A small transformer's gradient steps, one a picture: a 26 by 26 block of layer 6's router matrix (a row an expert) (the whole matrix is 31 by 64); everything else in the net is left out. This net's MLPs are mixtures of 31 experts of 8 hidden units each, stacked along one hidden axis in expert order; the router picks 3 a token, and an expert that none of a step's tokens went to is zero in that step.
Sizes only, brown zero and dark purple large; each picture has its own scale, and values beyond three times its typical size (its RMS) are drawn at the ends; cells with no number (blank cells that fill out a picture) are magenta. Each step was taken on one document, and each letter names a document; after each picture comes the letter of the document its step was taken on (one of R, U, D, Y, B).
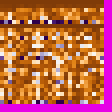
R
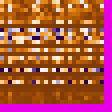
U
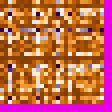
R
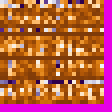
R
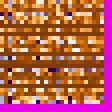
U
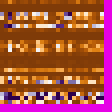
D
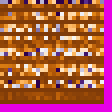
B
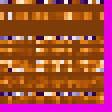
U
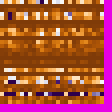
D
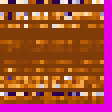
D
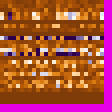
B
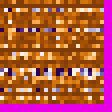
R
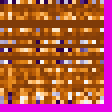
U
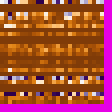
D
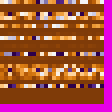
B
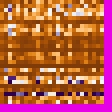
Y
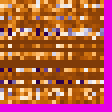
Y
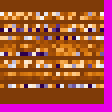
B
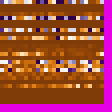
B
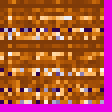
R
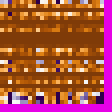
U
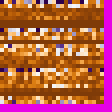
R
